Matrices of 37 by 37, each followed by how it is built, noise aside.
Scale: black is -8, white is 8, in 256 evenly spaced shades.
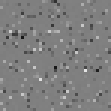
sparse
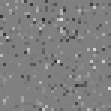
sparse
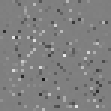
sparse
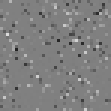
sparse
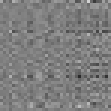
low rank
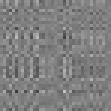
low rank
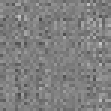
low rank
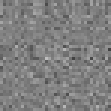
low rank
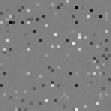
sparse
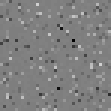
sparse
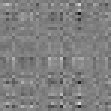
low rank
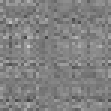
low rank
